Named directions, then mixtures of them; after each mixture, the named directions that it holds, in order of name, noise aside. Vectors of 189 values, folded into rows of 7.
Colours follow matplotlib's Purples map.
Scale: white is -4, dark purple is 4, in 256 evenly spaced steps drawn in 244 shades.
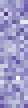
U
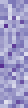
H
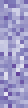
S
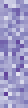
S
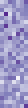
H, U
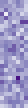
U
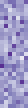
H, S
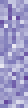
H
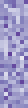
H, S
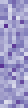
H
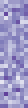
S, U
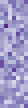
H, U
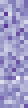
H, U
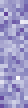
U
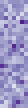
H, U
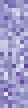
S
